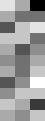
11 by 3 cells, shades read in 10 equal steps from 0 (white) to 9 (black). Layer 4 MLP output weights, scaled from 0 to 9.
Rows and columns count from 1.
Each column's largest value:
6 6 9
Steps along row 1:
up up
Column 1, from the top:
1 3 6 2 3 4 3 6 4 2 3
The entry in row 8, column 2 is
4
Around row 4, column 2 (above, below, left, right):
2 6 2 5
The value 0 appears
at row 8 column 3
